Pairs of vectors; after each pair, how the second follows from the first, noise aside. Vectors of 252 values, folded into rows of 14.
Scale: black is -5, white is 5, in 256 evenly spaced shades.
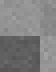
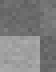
negated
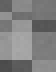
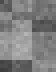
copied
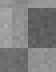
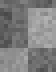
negated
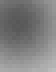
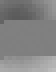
partly zeroed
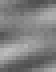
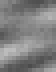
copied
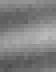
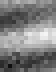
scaled up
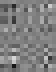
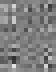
negated
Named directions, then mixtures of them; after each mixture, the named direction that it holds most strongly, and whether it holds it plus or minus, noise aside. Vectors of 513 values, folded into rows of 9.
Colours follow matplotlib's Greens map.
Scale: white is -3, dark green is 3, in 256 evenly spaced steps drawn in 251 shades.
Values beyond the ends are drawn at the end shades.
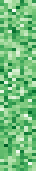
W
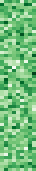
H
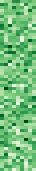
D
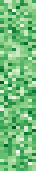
W, plus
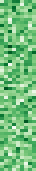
D, plus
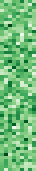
H, minus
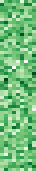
H, plus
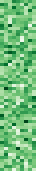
D, plus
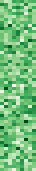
D, plus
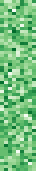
W, plus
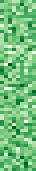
D, minus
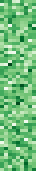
D, minus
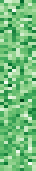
W, plus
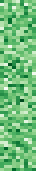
D, minus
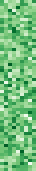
W, plus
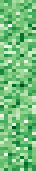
D, minus
